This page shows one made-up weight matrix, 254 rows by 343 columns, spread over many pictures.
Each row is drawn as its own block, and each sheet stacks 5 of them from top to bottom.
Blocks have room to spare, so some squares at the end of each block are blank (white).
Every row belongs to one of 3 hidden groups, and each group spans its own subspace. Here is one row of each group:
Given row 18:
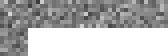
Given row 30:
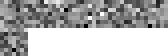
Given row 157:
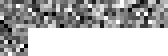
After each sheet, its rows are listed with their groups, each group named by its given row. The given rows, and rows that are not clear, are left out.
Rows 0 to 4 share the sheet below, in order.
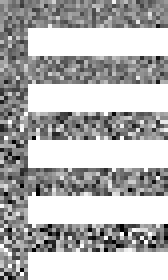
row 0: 30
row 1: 30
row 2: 18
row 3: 18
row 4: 157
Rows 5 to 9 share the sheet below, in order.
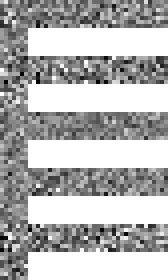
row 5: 18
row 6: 18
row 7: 30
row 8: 157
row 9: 18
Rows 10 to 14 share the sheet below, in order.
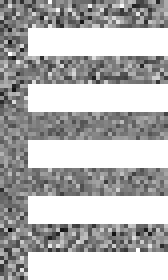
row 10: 157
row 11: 30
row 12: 157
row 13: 157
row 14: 157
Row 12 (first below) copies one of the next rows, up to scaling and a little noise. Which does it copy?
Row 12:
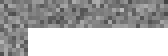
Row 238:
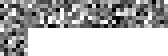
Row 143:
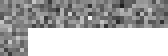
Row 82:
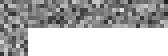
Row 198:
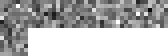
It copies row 82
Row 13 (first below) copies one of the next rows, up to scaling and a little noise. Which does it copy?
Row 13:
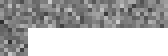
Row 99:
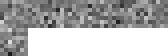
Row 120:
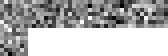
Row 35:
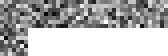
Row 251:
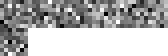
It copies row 251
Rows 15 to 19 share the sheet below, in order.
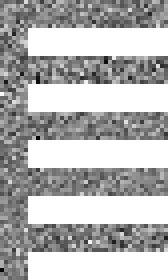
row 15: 30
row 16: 18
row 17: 30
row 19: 157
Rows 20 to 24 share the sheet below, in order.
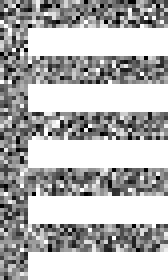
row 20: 157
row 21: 18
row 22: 157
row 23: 18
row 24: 30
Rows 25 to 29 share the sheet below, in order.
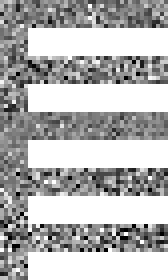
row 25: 30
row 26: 30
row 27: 157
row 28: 157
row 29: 18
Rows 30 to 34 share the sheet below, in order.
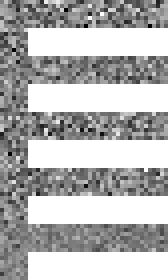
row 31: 157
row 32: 157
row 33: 18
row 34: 18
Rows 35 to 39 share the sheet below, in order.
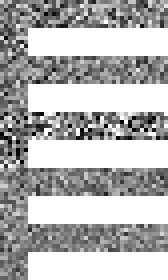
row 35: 157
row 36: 157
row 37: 157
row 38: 18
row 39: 18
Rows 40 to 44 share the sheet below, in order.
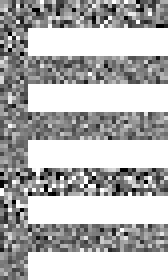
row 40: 30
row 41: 30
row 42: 18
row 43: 157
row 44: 18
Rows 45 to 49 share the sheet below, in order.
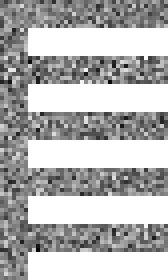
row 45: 30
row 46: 18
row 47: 18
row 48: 18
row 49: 18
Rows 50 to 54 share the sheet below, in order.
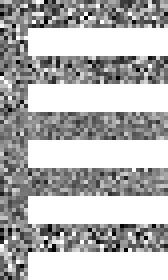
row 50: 157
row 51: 157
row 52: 30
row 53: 18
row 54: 157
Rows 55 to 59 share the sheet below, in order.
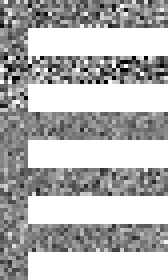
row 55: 18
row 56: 18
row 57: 157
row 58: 18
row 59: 18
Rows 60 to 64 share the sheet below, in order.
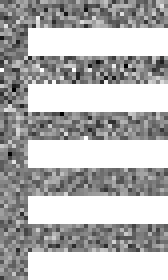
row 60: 18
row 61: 30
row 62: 30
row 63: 157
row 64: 157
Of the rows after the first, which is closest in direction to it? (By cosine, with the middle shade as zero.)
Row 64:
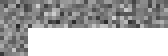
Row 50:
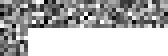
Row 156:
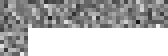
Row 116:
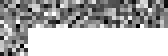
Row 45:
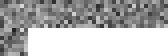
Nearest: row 116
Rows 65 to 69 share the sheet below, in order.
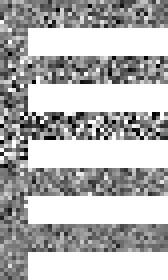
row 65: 157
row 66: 18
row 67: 30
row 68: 30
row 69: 157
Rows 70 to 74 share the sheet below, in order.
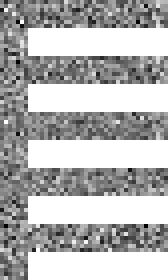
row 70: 30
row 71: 30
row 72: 30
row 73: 30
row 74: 18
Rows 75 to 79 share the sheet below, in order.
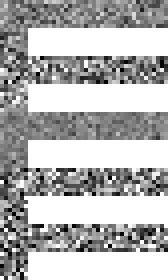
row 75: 30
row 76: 18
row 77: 30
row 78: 30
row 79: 157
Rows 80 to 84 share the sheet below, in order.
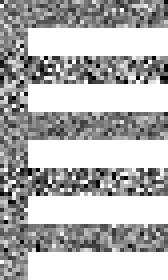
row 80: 157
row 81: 30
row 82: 157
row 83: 18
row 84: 18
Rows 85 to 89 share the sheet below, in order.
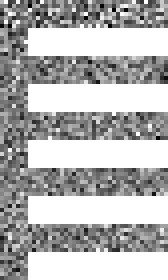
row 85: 18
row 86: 30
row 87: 30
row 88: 30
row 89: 18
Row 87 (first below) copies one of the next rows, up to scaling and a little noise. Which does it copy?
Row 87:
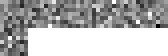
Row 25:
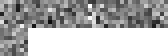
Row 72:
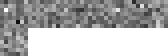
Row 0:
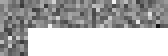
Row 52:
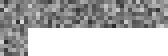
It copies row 0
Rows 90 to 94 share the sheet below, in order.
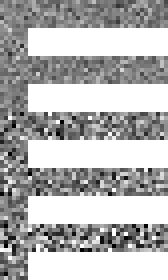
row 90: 157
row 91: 18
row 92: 157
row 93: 18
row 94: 18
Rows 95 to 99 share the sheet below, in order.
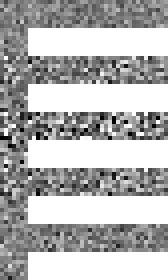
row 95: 30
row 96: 18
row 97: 18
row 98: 18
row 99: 157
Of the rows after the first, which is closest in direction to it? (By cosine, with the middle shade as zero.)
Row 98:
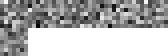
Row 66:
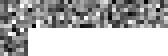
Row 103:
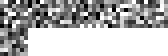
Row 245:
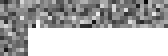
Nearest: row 103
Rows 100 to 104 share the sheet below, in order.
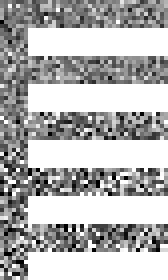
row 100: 157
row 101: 157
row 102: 30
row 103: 18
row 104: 30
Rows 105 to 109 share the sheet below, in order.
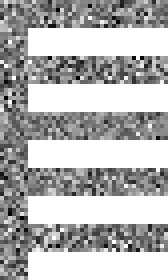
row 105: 157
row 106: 30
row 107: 30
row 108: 30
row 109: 157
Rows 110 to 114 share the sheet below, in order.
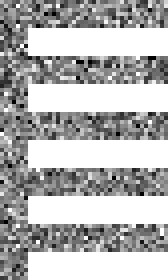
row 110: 157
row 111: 30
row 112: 157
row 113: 30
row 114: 18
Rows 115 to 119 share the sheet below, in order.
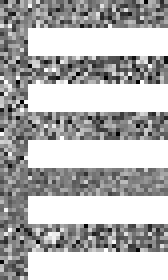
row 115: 18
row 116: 157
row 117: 157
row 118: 18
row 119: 157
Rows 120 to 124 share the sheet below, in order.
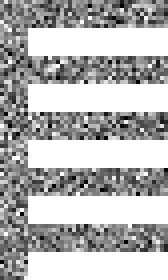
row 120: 157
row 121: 157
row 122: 18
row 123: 157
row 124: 30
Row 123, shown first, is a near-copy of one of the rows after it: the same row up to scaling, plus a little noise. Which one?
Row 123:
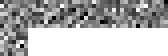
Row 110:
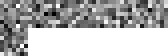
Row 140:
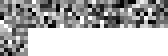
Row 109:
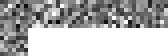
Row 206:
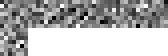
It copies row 206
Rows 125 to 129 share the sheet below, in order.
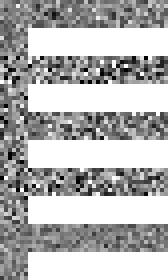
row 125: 157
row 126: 18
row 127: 30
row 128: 30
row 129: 157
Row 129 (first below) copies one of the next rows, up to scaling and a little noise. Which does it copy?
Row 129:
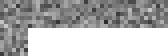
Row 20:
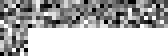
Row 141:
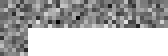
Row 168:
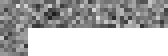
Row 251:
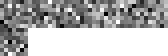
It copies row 20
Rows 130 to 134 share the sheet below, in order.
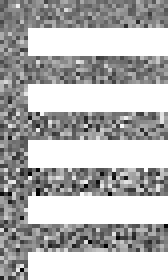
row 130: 30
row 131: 30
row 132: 18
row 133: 18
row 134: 157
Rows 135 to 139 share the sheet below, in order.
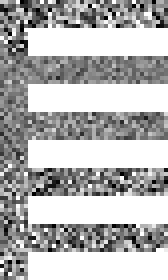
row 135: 30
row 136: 157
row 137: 157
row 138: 157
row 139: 30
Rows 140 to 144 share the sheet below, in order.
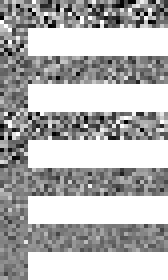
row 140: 157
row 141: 157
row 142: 18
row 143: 157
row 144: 18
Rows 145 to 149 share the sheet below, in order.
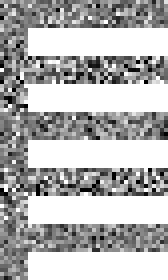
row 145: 157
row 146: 30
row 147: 30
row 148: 18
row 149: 30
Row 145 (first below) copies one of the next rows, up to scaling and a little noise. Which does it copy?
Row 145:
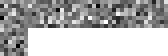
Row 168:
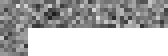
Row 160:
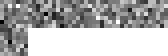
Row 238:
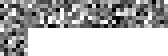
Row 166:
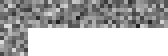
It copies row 238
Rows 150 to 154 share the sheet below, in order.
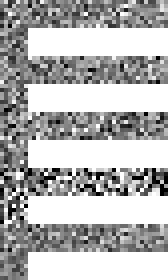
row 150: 18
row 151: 30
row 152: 18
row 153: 30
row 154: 18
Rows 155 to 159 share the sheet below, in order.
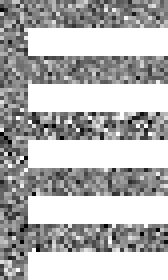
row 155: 30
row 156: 30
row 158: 18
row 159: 18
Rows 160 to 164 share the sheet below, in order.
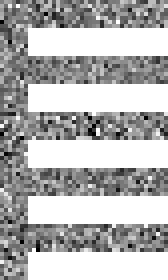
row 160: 157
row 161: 30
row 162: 30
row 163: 157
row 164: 18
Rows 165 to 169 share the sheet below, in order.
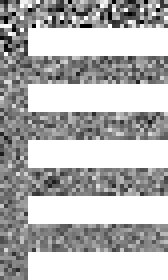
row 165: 18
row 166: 157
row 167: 157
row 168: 157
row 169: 18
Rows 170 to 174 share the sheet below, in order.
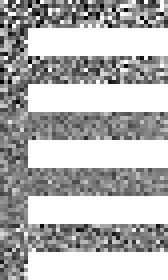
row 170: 18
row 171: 18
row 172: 18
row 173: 18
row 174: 30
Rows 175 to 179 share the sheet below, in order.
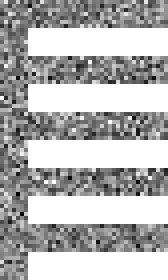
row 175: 18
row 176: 30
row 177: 30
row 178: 157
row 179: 30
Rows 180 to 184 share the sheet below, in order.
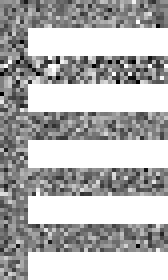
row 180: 30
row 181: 157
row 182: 157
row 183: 18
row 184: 30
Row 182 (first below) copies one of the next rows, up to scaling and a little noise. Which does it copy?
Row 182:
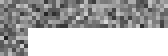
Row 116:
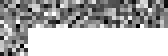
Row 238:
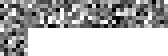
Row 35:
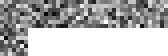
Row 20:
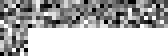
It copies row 35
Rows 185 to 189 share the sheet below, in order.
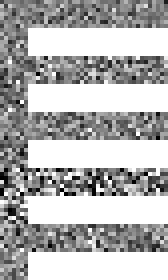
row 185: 157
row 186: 157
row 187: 30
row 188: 30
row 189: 30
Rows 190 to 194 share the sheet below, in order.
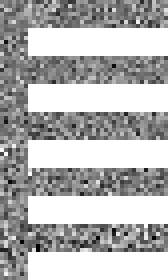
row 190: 30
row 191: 30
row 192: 30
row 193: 18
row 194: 18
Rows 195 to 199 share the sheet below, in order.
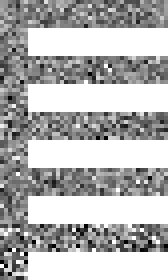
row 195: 30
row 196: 30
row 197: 18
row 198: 157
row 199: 30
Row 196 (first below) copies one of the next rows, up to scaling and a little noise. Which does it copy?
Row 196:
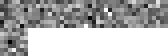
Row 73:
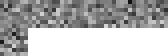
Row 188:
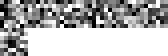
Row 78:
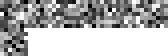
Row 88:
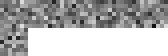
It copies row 188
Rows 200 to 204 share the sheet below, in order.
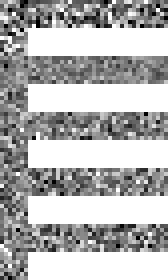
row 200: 18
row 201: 30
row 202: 18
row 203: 157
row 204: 157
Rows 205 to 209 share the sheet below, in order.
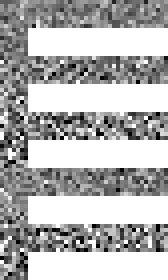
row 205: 18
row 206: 157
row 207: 30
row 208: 157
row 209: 30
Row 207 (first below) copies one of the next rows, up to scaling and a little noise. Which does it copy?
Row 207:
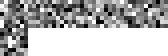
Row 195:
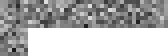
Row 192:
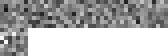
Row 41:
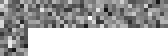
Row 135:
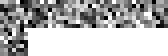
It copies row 41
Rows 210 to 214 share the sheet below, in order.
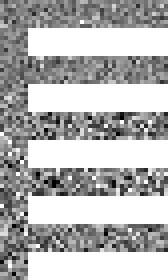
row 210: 18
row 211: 30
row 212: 157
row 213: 157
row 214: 30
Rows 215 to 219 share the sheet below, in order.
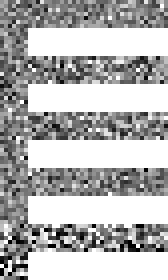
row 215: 18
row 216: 157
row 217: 157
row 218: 18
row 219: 30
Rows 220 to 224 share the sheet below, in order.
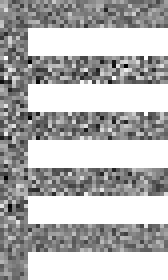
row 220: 30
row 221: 18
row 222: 18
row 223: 30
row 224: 18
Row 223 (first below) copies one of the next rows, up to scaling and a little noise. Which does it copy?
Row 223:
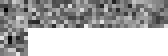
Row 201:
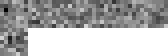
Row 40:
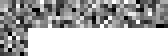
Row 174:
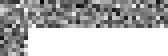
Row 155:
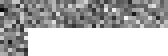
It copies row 201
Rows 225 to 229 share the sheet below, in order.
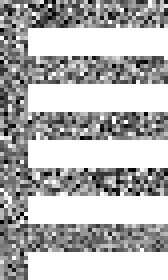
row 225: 157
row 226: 157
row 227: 18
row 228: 157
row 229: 30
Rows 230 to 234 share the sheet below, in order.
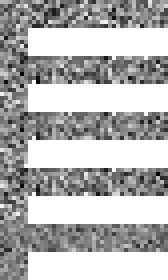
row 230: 157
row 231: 18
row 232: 18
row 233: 18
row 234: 30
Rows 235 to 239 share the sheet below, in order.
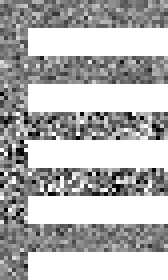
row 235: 157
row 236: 30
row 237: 30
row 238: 157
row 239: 30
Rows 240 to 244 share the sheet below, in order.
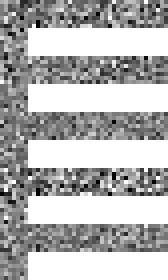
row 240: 18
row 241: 18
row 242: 30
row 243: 18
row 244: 18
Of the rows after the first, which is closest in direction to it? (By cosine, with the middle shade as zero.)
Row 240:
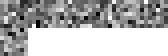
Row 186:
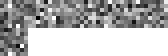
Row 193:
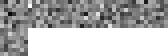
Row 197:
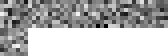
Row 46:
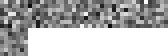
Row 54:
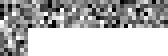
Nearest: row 46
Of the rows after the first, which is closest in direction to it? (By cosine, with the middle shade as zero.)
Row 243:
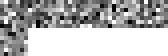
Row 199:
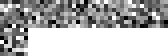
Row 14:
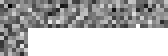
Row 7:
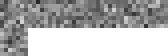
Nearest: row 14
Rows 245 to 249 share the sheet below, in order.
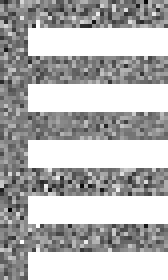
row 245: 18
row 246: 18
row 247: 18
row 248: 157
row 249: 18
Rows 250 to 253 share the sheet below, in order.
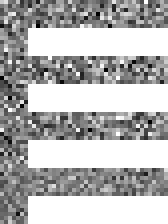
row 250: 18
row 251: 157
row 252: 157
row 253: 157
